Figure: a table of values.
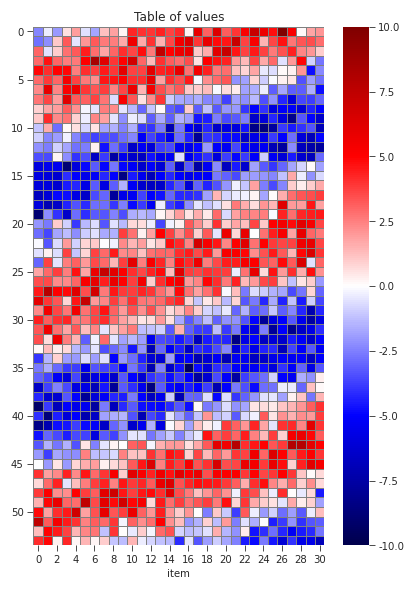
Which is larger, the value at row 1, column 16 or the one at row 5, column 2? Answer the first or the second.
the first
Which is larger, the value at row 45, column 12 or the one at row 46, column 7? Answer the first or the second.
the first
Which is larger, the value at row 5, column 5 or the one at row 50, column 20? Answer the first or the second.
the first
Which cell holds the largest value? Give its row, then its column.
0, 26
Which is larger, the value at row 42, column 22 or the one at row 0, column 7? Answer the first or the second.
the first
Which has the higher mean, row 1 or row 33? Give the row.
1
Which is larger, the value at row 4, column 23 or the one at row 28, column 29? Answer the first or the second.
the first
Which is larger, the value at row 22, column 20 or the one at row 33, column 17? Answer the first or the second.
the first
